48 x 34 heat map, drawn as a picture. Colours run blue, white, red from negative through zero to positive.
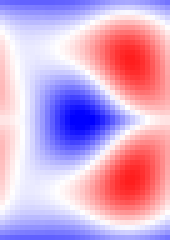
Ninth with the lowest average: centre. Grain: smooth. Histogram: bell-shaped. Mirror symmetry: top to bottom. Lone odd cells: none. Average level on the scale: 50%.
